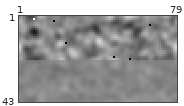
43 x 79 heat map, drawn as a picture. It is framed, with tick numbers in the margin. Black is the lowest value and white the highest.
Grain: blotchy. Slope: none. Lone odd cells: 6, 1 higher and 5 lower than their neighbours. Seam: horizontal, 50% of the way down, the bottom part calmer. Mirror symmetry: none.
